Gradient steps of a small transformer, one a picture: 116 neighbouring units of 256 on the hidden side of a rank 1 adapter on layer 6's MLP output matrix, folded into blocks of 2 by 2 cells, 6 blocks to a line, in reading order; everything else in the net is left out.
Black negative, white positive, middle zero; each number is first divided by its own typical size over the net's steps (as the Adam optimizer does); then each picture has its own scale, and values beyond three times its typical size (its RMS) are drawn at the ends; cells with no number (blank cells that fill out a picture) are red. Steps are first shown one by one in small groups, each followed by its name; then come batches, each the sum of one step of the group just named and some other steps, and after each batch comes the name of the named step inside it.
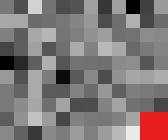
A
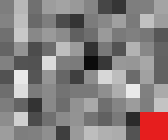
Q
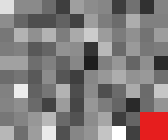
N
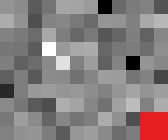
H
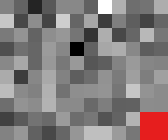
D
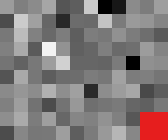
Q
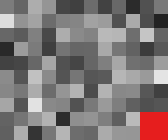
A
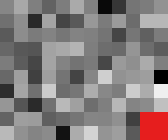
Q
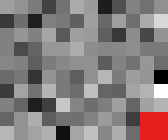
N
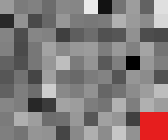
A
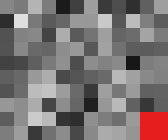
A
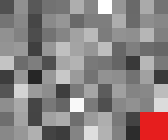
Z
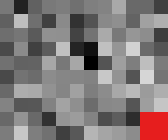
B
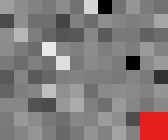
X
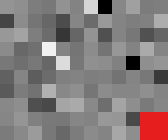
X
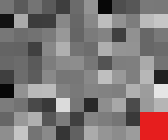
B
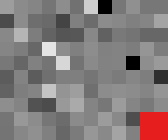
X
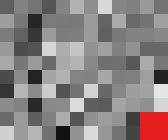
Z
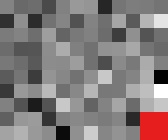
B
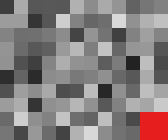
Z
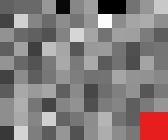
Z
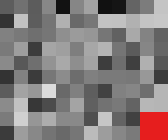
Z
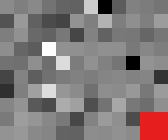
X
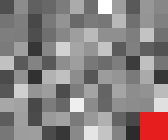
Z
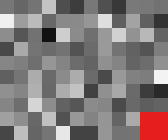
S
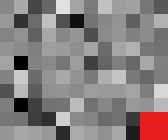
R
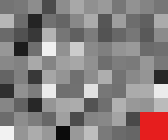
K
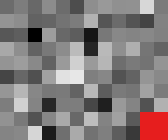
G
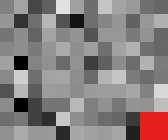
R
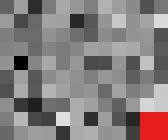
R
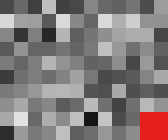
S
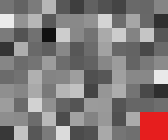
S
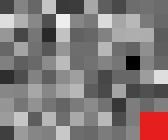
S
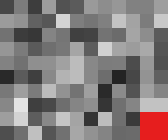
G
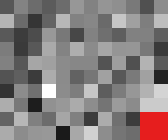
K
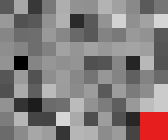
R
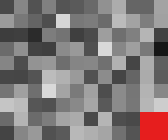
G
